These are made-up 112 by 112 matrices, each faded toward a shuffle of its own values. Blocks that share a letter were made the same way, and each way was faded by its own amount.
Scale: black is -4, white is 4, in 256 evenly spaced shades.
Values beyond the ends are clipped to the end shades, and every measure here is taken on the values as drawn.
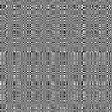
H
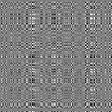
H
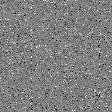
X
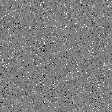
X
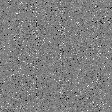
X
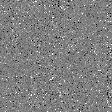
X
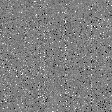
X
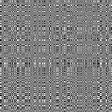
H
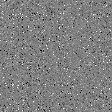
X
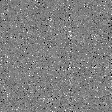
X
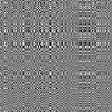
H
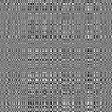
H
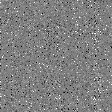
X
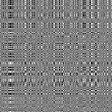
H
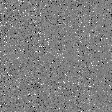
X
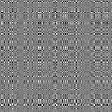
H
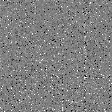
X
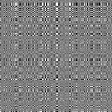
H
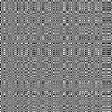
H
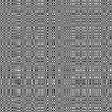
H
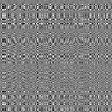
H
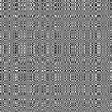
H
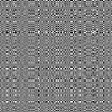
H
